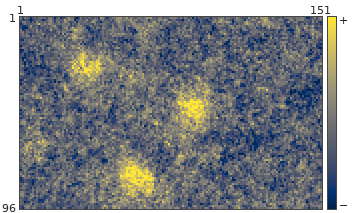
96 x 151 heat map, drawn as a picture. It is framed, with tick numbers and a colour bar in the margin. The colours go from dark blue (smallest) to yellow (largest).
There are three bumps. The ninth with the lowest average is the middle right. The field is mottled with small blotches. The halves do not mirror each other. There is no overall slope. There are no regular stripes.
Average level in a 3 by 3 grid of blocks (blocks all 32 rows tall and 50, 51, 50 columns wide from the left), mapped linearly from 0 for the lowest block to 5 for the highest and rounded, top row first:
3 2 1 | 2 5 0 | 2 5 1
